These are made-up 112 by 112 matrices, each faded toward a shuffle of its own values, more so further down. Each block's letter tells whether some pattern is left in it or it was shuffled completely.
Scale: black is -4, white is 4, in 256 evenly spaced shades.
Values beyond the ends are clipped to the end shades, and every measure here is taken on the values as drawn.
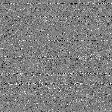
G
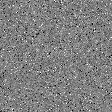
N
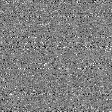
G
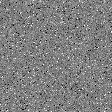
N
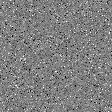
N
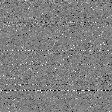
G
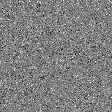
N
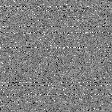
G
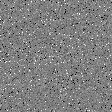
N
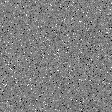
N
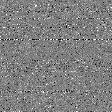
G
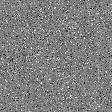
N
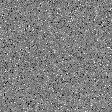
N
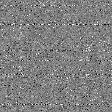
G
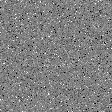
N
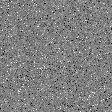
N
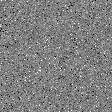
N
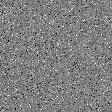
N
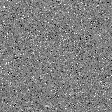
N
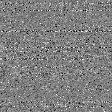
G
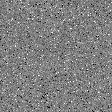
N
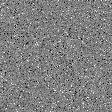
N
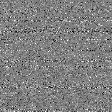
G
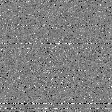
G
